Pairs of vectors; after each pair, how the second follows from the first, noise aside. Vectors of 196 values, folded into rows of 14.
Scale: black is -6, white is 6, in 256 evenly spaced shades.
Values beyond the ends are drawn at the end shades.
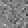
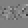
partly zeroed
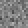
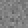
shrunk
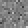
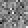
scaled up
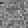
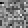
scaled up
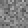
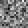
scaled up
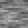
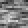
scaled up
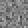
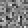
scaled up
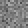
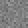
shrunk
